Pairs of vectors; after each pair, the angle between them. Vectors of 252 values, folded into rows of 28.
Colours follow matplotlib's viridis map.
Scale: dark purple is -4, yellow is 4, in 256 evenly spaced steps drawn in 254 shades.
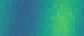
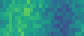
nearly opposite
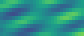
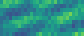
nearly parallel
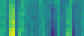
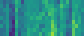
nearly opposite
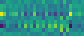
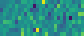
orthogonal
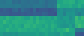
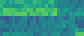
nearly opposite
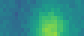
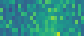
partly aligned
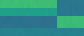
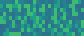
orthogonal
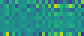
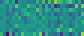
nearly opposite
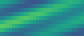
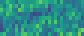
partly opposed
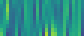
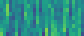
nearly parallel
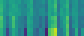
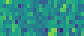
partly aligned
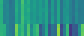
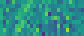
partly aligned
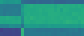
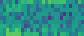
partly opposed
